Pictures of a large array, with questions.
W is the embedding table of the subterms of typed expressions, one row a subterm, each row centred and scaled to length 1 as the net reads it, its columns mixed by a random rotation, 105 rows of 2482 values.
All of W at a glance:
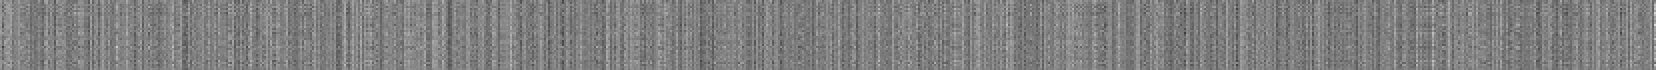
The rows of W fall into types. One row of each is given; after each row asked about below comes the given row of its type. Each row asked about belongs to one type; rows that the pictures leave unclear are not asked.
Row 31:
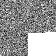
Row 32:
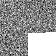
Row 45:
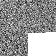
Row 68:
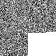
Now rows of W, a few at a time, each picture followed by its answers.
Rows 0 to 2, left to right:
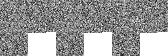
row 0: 45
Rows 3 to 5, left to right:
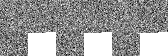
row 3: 45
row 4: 32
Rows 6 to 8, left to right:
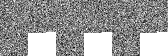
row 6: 68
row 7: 32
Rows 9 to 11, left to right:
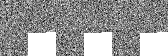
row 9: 31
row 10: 32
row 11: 31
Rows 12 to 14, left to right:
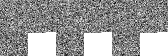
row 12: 45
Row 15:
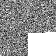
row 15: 31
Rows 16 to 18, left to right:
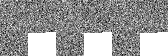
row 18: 32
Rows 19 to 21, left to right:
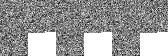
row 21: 32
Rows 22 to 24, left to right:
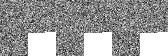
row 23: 45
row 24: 45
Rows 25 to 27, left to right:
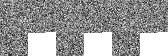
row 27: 45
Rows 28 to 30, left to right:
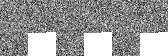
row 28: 45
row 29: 32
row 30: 45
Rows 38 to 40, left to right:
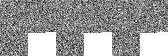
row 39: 45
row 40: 31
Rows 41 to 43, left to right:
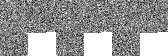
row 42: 31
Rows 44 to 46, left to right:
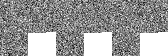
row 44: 68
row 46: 45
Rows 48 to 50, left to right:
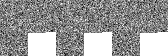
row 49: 68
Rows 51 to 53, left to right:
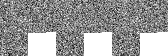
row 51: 68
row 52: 45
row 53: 68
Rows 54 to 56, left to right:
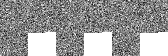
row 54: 31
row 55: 68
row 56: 45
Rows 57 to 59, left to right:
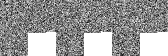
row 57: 31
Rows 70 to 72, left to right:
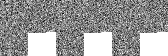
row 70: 31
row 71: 31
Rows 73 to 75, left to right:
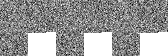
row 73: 45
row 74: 32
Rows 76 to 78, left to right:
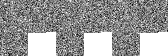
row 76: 68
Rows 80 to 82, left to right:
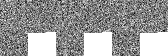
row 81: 31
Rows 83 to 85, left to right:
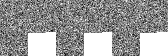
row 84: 68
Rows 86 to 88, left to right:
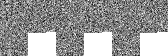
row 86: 31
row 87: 68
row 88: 32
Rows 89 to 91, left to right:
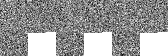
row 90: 68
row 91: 32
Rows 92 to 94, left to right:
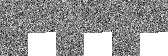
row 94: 45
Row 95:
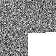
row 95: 32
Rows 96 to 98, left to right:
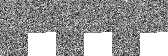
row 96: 31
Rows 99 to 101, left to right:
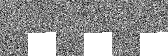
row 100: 45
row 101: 31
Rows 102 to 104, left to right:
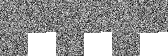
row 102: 45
